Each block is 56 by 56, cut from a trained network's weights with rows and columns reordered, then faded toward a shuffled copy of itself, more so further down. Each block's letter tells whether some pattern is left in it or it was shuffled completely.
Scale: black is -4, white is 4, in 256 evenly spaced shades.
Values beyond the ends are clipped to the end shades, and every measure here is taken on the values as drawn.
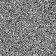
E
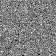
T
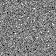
E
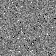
E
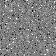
E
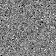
T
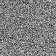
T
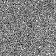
T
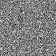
T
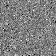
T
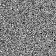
T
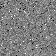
E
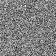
E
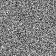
E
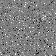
T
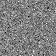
E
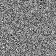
E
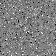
E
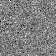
T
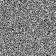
E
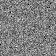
E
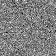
T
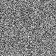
E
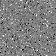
E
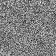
T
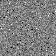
T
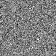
T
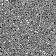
T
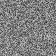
E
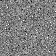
E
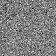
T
